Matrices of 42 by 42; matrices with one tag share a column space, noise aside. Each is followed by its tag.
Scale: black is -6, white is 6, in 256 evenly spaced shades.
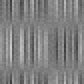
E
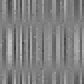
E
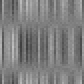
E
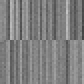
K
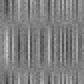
E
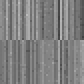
K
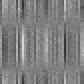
E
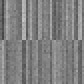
K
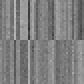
K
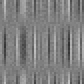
E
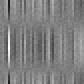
E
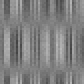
E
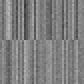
K
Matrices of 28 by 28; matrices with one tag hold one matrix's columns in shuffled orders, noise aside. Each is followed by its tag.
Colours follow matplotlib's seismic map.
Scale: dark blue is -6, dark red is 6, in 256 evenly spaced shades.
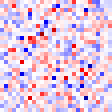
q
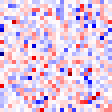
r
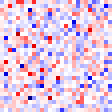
q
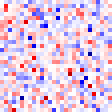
r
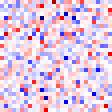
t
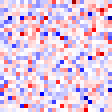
t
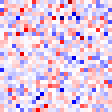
t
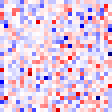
r
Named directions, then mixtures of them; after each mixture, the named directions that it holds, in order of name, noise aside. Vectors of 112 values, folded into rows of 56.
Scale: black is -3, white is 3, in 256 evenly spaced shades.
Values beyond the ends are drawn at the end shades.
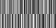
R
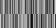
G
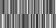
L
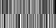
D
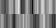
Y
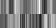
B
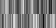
R, Y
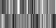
L, Y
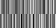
G, R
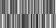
L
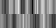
Y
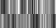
L, Y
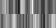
Y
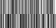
D, L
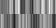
Y
